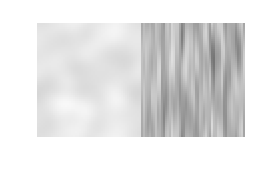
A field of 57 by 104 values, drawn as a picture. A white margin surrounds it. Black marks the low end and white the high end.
It is made of 1 by 2 panels. Panel 1,1: very high, smooth, faint in contrast. Panel 1,2: high, streaked downward.
